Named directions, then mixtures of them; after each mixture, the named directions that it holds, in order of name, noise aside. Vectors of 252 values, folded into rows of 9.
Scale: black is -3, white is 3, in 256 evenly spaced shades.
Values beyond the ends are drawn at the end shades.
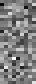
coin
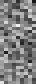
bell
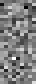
coin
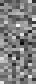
bell, coin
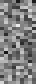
bell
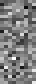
coin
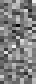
bell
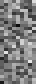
bell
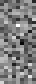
bell, coin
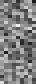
bell
